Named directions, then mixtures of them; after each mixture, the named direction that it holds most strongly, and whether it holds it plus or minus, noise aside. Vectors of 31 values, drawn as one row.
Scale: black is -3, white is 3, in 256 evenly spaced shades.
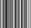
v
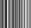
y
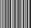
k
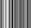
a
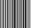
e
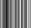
v, plus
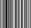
v, plus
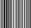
e, minus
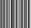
k, minus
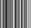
v, plus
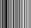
y, plus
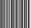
k, minus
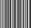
k, plus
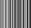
k, plus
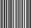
e, minus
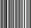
e, minus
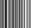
y, plus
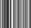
a, minus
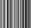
y, minus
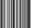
v, minus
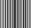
e, plus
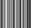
v, minus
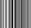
a, plus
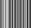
a, plus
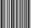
k, minus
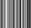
v, minus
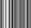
a, plus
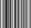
v, plus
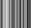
v, minus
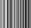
y, minus
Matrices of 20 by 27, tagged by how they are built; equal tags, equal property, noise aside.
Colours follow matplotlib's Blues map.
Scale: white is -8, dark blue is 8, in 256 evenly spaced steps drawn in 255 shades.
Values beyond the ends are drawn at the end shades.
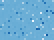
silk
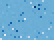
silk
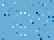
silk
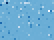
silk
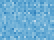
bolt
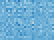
bolt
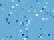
silk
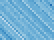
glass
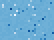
silk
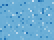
silk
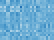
bolt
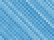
glass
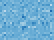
bolt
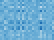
bolt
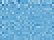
bolt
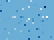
silk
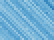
glass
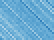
glass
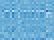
bolt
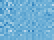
bolt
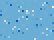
silk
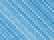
glass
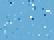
silk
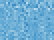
bolt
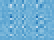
bolt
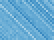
glass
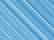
glass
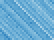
glass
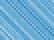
glass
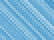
glass
